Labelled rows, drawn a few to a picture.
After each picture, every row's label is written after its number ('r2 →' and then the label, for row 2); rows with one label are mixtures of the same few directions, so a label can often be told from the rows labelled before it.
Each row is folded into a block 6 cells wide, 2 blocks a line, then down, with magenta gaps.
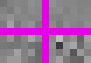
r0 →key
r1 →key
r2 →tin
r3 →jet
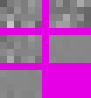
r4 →key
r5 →tin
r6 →key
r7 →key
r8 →key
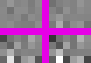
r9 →jet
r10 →key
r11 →key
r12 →key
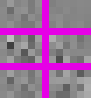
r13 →jet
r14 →key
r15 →jet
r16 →key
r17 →jet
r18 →tin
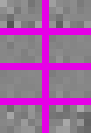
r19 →key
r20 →key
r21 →jet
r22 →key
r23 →key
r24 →key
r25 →jet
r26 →tin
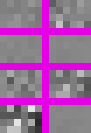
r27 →tin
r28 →key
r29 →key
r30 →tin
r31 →jet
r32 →tin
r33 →tin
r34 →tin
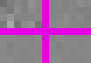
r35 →key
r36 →tin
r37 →jet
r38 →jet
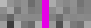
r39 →key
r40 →key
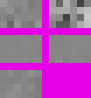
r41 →key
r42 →tin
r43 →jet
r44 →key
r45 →tin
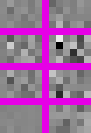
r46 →jet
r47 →key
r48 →jet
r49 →jet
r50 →jet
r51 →key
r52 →key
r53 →tin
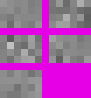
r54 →key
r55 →tin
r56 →jet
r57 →key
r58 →tin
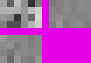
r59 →tin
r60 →key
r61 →key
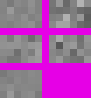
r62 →jet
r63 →tin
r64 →tin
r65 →jet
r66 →key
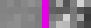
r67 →tin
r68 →tin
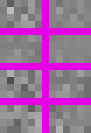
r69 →jet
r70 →jet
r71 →tin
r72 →key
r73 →jet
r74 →tin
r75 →tin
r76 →key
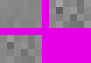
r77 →key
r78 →jet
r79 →jet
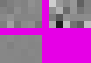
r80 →key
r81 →key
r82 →jet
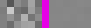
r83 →jet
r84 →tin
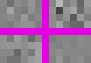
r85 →jet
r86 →jet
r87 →tin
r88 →key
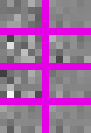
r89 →tin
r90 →key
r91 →jet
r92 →key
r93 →key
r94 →key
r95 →key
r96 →key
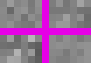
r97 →jet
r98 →tin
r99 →tin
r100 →tin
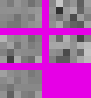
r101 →tin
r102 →jet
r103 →key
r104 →tin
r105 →key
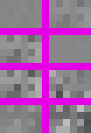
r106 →jet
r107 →tin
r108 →tin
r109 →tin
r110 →tin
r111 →key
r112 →tin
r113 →tin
